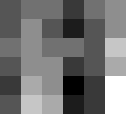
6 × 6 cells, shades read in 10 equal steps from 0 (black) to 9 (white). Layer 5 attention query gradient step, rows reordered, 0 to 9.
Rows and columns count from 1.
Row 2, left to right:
3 5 3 1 3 5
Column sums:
18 32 27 10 17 41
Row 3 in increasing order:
3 4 4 4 5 7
